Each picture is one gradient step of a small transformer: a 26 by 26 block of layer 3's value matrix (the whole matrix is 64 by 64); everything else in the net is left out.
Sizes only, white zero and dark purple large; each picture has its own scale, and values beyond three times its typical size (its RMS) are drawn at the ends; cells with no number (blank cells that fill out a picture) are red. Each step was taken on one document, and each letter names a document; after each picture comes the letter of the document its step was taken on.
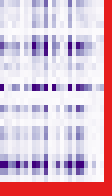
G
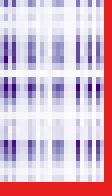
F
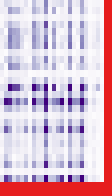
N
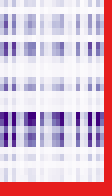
F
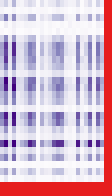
F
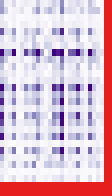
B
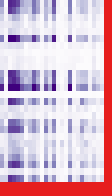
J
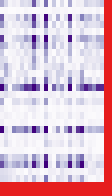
G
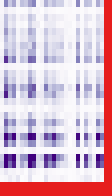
F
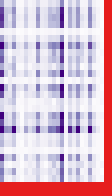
B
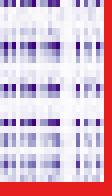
F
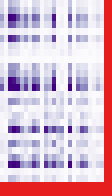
J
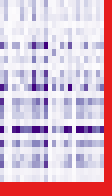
G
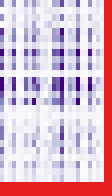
B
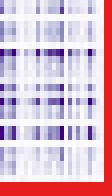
B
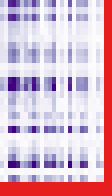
J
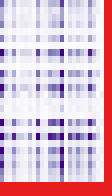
B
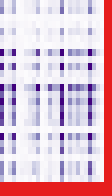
B
